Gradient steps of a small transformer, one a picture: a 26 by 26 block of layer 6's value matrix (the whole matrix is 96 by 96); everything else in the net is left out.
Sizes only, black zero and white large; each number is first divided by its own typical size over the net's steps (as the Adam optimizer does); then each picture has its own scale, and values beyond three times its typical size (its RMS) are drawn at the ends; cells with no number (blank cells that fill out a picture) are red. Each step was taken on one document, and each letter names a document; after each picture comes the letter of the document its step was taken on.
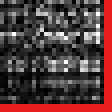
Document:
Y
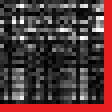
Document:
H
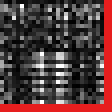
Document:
Y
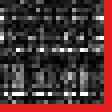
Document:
H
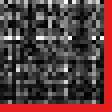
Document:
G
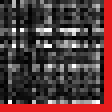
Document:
Y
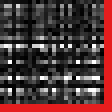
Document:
G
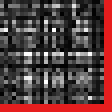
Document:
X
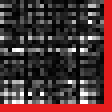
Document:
H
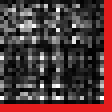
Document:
X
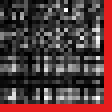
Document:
Y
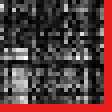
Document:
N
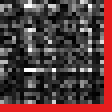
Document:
X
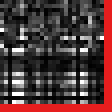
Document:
H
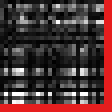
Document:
H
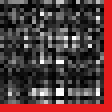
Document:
Y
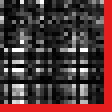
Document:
H
